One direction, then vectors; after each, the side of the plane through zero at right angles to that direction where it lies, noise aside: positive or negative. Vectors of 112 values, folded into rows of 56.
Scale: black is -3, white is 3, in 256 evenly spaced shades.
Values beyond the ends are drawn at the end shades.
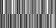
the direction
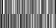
positive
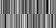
negative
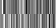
negative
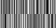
negative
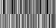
negative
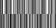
positive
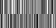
positive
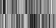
negative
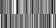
positive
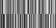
positive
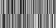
negative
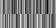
negative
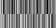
negative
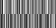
positive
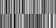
positive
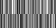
positive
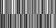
positive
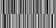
negative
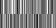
positive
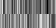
negative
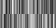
positive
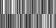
positive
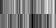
positive
